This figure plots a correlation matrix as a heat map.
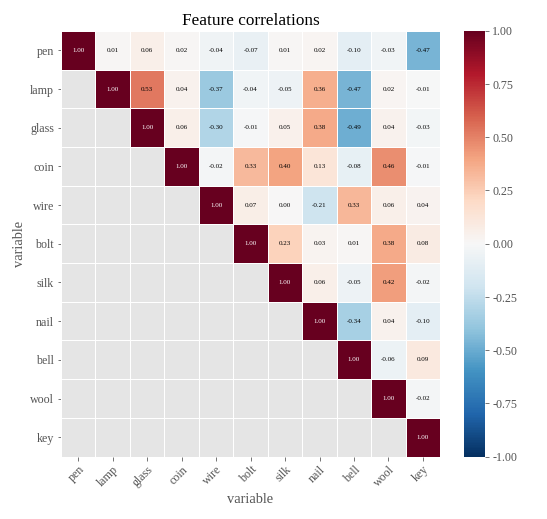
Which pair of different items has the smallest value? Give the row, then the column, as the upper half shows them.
glass, bell
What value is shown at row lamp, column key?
-0.01
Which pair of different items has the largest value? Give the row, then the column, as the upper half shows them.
lamp, glass
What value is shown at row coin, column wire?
-0.02
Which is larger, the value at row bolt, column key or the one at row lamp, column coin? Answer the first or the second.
the first
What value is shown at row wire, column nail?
-0.21
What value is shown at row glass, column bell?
-0.49
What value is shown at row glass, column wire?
-0.30
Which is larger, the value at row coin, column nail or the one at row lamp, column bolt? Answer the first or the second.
the first
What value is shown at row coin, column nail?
0.13
